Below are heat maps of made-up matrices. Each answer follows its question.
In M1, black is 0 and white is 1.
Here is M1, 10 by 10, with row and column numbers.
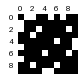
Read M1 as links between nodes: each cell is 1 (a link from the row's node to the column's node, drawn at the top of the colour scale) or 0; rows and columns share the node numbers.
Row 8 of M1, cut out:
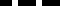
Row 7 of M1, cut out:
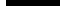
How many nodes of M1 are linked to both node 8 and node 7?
0
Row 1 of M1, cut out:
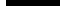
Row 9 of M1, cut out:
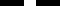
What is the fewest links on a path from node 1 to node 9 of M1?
3
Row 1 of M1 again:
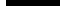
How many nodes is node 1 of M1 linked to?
1
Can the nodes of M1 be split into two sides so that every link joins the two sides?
no
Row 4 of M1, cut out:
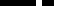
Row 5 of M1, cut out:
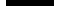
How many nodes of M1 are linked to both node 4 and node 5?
1
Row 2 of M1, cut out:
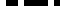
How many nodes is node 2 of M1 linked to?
3
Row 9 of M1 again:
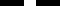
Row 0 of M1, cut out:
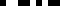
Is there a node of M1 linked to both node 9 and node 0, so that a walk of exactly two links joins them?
yes
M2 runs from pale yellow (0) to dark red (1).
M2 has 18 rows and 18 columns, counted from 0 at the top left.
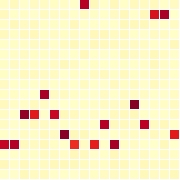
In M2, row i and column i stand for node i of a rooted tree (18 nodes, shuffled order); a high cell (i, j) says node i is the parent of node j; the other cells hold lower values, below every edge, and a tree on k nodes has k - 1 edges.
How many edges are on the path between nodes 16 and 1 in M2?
1
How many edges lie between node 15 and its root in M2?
3
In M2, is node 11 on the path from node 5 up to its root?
yes
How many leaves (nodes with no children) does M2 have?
10
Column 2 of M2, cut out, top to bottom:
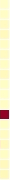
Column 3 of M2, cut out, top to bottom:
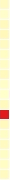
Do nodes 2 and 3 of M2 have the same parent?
yes
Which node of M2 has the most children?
14
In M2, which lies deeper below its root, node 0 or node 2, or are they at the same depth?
node 2
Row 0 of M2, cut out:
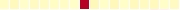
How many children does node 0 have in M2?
1
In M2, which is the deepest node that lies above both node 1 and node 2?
14
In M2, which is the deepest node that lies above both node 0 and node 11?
14
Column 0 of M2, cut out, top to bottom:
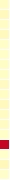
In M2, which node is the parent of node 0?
14
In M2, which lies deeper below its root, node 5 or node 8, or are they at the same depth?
the same depth
